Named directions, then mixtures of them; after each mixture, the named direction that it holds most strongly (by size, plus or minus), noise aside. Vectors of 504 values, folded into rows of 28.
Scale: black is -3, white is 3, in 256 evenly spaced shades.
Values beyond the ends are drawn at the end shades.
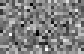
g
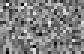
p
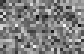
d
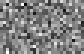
p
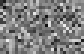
d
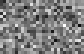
d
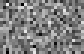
p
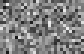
p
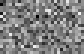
d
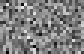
p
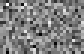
p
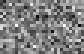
d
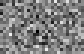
g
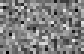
g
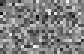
d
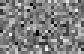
g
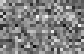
d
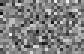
g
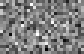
g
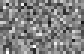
p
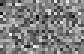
d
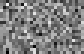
p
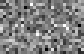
g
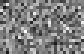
p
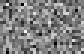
p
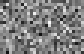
p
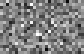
g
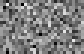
p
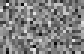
p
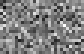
d
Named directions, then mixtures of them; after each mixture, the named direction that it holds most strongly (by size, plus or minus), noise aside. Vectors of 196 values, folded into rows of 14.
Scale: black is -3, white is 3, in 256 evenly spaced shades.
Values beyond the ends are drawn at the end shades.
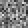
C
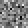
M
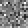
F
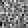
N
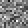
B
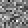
B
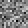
B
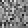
N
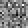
C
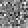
F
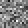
B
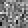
N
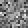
F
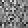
N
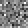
F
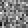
N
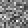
B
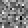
M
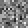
M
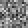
C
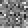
F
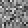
B
